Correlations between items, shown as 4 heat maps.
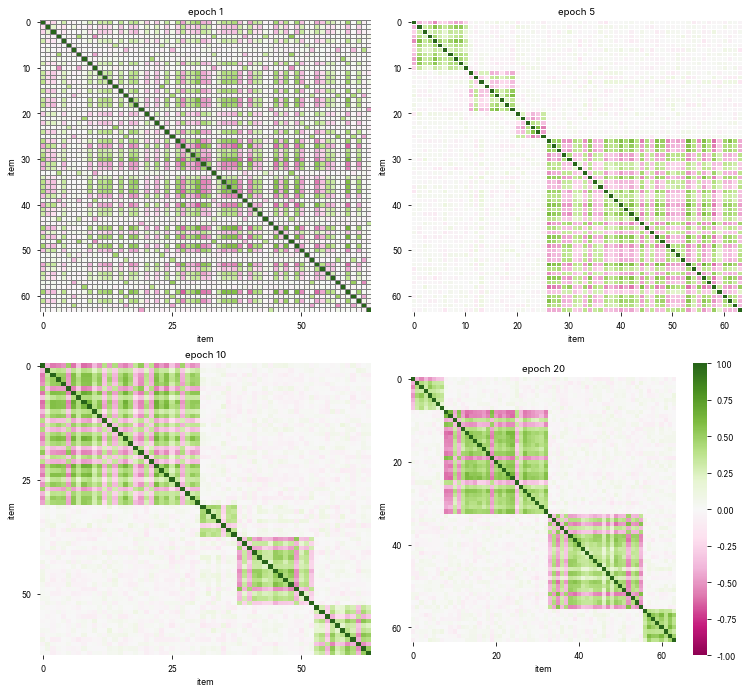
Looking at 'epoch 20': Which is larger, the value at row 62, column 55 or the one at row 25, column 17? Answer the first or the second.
the first
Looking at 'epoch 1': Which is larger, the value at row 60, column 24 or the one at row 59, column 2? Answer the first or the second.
the first
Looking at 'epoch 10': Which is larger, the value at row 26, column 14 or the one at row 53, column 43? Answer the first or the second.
the second
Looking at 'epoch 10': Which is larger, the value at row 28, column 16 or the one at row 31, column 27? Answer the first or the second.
the first
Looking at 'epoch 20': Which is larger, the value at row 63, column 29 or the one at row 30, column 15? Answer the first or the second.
the second
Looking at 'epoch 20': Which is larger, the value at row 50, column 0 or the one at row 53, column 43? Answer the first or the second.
the second
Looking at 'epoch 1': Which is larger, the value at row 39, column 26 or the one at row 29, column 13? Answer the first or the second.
the second
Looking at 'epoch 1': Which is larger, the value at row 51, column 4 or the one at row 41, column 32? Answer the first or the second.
the first
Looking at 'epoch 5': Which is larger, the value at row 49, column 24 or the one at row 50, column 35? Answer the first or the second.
the second
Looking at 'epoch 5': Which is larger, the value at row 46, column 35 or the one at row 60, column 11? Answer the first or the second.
the first
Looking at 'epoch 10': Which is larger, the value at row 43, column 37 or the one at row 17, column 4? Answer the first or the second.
the second
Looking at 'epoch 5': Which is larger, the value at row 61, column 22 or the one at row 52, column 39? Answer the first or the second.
the first
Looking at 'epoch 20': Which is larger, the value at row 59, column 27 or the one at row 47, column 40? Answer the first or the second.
the second
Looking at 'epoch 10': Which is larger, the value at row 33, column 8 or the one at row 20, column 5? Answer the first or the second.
the first
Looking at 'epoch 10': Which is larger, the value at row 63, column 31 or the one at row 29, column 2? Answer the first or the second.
the second
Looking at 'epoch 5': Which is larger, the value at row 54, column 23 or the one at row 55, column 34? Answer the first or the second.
the first
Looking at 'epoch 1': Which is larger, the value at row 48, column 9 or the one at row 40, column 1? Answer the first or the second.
the second
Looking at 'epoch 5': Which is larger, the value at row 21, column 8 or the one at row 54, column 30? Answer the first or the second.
the first
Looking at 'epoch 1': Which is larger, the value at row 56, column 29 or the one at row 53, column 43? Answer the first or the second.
the first
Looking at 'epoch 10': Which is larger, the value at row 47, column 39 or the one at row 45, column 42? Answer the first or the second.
the second
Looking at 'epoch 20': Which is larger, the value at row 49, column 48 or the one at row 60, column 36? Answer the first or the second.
the first
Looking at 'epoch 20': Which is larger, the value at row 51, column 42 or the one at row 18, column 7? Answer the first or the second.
the first
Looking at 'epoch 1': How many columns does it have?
64
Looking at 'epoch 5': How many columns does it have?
64
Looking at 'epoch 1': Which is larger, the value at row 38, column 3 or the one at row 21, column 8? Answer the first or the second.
the second
